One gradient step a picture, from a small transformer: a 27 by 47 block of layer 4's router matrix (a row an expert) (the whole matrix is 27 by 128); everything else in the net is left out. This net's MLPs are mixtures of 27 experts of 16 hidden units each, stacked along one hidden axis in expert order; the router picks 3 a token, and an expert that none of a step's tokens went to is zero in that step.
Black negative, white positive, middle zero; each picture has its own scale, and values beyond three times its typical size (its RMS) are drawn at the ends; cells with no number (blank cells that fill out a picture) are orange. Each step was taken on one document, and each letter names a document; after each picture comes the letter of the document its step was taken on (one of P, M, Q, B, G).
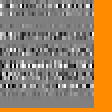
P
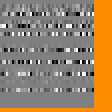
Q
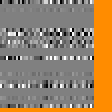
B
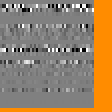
Q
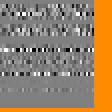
Q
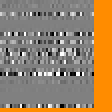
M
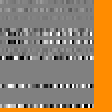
B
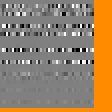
Q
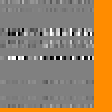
B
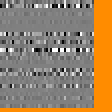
M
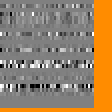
P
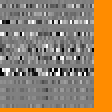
M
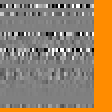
M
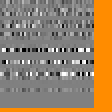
Q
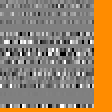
M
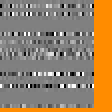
M
